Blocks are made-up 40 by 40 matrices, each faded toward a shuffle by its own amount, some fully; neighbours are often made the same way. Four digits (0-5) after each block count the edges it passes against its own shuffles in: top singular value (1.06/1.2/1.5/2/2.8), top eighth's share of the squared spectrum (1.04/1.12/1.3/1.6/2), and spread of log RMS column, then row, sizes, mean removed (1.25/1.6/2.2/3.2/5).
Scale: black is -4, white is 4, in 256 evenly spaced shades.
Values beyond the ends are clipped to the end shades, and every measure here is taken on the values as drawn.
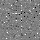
3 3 0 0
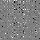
3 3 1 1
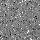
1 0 0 0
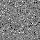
0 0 0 0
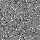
0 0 0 0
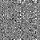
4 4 2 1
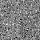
2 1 0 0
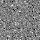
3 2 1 1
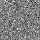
3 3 1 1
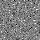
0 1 0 0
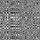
4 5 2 3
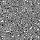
2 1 0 0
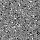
0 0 0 0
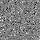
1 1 0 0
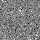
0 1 0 0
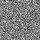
0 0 0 0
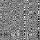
4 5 3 1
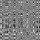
4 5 3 3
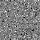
2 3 1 1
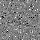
1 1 0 0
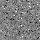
0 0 0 0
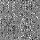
3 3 2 1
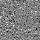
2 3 1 0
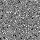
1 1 0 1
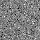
1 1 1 0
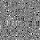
3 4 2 1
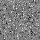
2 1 0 0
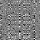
4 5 3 2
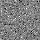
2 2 0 0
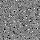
0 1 0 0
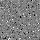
0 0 0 0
